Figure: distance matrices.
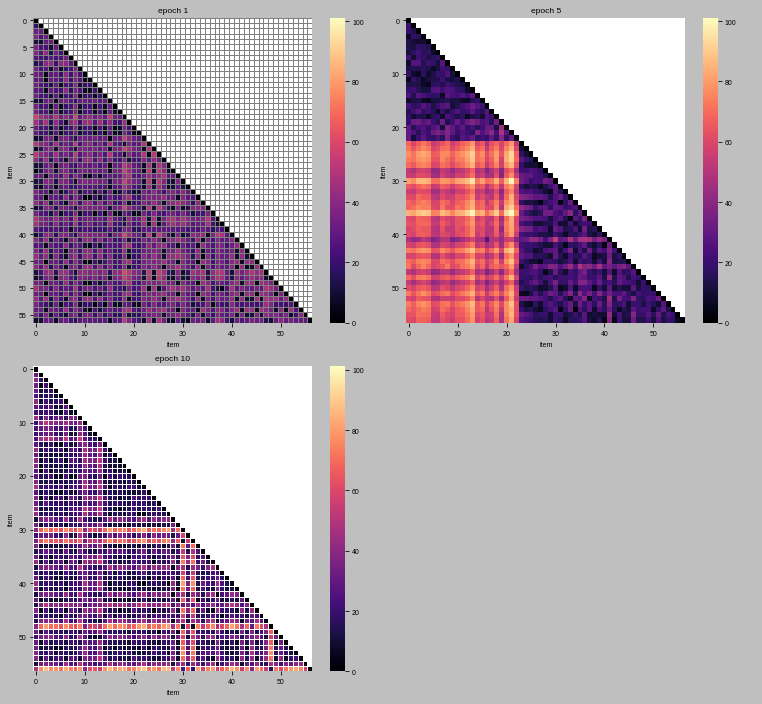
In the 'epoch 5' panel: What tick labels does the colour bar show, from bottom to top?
0, 20, 40, 60, 80, 100
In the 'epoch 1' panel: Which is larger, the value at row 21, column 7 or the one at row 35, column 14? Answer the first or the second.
the second
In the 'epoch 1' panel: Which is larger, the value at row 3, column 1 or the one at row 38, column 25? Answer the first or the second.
the first
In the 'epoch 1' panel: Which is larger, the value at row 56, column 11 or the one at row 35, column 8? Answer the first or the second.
the first
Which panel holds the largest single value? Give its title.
epoch 5
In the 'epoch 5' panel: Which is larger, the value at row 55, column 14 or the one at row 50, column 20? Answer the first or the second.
the second
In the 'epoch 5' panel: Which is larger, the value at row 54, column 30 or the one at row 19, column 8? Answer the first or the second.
the first
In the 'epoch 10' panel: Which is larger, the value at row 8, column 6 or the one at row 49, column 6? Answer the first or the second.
the first
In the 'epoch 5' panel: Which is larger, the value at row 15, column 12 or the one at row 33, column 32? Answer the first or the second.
the second
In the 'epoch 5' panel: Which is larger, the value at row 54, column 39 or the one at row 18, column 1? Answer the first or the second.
the first
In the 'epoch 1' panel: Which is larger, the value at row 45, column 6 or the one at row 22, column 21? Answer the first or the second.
the first
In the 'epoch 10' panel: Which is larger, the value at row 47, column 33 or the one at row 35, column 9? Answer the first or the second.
the first
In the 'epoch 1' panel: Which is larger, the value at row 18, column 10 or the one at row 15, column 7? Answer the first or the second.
the first
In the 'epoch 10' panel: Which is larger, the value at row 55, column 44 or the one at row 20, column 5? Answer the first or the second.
the first
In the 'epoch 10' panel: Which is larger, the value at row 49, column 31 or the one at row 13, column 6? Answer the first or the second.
the second
